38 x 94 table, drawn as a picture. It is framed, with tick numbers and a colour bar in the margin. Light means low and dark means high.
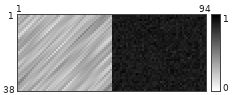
The table splits into one row of 2 panels. Panel 1,1: low, slanting up to the right. Panel 1,2: very high, fine-grained, faint in contrast.
